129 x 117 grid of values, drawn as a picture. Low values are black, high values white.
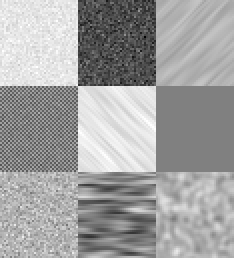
The table splits into 3 rows of 3 panels. Panel 1,1: very high, fine-grained, faint in contrast. Panel 1,2: low, fine-grained. Panel 1,3: high, slanting up to the right, faint in contrast. Panel 2,1: middling, checkered, strong in contrast. Panel 2,2: very high, slanting down to the right, faint in contrast. Panel 2,3: middling, flat. Panel 3,1: high, fine-grained. Panel 3,2: middling, streaked across, strong in contrast. Panel 3,3: high, blotchy.
